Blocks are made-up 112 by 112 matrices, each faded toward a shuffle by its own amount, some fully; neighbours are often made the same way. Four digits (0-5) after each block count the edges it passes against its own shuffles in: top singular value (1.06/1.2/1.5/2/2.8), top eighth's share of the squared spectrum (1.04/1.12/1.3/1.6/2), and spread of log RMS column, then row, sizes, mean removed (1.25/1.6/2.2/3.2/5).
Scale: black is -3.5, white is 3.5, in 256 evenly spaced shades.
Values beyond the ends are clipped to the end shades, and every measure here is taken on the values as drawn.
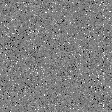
2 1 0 0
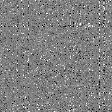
2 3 3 2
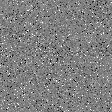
2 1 0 0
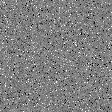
0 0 0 0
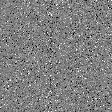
1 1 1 0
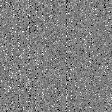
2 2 3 0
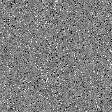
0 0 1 0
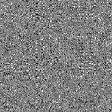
4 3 2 2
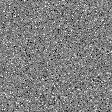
2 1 0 0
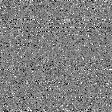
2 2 0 3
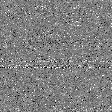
2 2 0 2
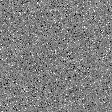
0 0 0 0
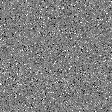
0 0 0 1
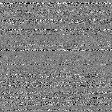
2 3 0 4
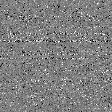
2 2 0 3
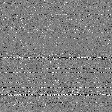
3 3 0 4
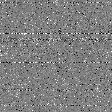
3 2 0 3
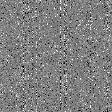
2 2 3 0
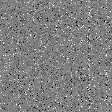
1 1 1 0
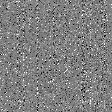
1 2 3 0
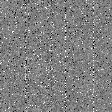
2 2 2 0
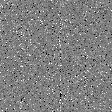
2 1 1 0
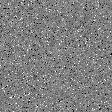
0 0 0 0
